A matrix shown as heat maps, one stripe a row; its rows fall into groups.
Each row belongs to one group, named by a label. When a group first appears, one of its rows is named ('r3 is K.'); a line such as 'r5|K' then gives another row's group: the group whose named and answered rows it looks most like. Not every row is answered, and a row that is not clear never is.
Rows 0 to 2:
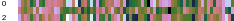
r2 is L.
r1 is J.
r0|L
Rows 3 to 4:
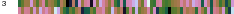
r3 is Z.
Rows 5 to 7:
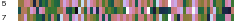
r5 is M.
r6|Z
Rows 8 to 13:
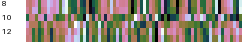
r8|J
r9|J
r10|Z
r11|L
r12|L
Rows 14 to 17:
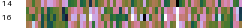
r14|J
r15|M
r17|M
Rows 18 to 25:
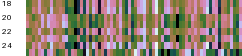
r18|Z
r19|Z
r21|J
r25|Z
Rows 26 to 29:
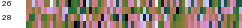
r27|J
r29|Z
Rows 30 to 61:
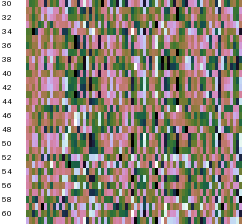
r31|J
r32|J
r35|Z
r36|Z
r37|J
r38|Z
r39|Z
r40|Z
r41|J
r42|J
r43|Z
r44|J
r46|L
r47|L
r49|J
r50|J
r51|J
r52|M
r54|L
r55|J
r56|L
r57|J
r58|M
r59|M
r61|L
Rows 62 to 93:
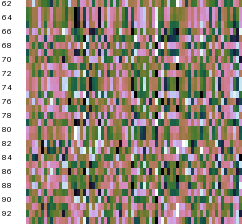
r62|M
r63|Z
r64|Z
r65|Z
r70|M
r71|J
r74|J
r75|L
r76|Z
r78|L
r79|Z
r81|L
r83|M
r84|M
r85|J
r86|Z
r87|J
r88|J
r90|L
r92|M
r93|L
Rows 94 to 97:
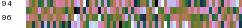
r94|L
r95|Z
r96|L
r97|M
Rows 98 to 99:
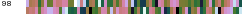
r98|L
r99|J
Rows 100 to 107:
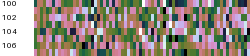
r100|Z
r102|J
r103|L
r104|M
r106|Z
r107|J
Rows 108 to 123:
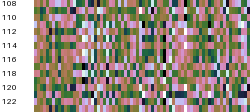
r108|J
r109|M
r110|J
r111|L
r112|M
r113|L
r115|L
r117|Z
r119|Z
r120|M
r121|Z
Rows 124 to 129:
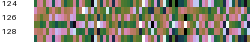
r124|Z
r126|J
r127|M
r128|J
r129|Z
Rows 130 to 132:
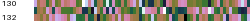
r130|L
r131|Z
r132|J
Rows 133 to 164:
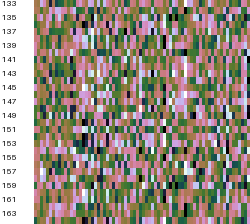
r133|M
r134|J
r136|Z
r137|M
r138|L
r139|L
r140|J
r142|M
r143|M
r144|M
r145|L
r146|M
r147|L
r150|Z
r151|L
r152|Z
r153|Z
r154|J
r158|J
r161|L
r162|J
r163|J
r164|Z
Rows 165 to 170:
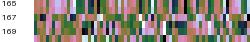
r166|J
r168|Z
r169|Z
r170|L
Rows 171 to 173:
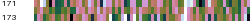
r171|M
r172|M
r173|M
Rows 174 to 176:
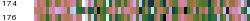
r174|L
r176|L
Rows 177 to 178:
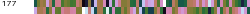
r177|Z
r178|L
